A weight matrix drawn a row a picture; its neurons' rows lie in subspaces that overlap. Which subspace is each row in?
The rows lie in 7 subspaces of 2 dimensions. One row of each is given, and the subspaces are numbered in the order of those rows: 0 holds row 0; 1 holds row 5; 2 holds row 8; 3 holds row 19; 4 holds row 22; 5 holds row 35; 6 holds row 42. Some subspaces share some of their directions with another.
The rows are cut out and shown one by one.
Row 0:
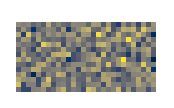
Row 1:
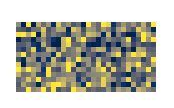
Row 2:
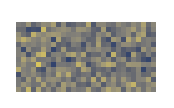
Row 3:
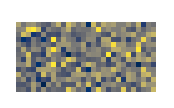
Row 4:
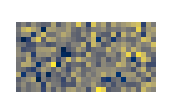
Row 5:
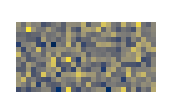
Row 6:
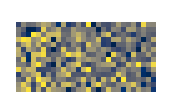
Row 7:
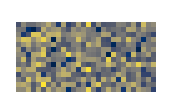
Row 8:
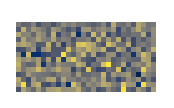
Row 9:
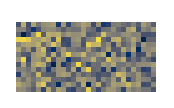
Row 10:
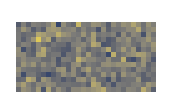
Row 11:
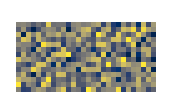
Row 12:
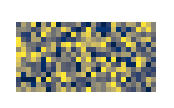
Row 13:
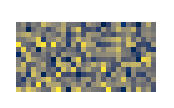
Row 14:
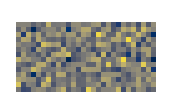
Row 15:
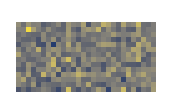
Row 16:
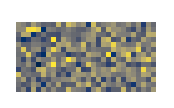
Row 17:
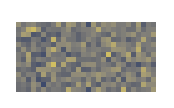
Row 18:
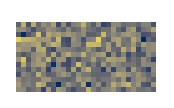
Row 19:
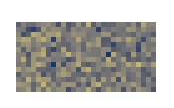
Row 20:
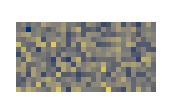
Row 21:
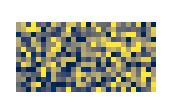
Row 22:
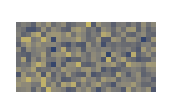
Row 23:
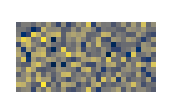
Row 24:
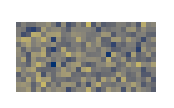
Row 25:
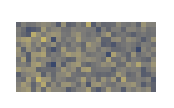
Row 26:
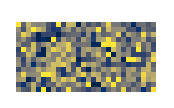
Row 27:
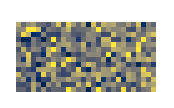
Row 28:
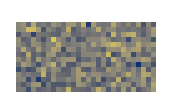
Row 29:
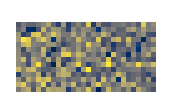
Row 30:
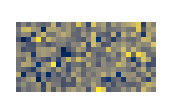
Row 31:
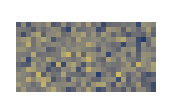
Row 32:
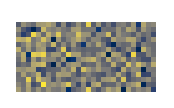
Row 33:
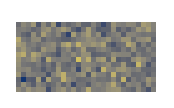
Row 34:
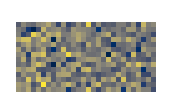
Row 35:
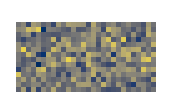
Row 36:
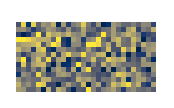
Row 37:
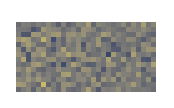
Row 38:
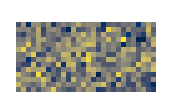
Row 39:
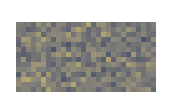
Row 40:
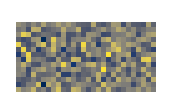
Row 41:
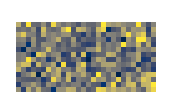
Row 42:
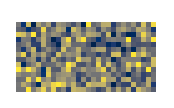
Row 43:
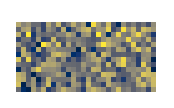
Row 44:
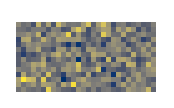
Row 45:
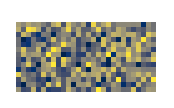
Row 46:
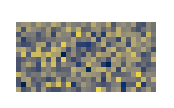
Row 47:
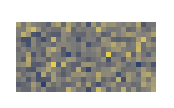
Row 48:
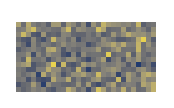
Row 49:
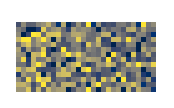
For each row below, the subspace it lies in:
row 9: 6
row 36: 6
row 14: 0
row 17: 2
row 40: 1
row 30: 3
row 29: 2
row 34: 2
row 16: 5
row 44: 4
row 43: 0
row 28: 6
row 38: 5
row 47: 5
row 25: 0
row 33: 4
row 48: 5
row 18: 6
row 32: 2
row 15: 1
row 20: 1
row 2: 5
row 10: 3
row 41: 5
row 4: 3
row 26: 3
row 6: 0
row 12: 4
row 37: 1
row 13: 1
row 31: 5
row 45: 2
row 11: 0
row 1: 6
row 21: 6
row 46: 2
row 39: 4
